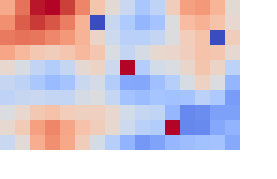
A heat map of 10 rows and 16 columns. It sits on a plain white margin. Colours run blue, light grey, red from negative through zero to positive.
Slope: up to the top left. Ninth with the highest average: top left. Mirror symmetry: none. Lone odd cells: 4, 2 higher and 2 lower than their neighbours. Odd rows or columns: none.
